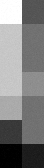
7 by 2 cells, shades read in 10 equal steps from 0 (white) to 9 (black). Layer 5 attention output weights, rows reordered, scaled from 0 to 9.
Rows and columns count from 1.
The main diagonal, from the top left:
0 5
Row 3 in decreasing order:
5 2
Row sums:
6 7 7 6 8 12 17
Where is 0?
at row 1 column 1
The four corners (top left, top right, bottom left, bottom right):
0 6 9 8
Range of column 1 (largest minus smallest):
9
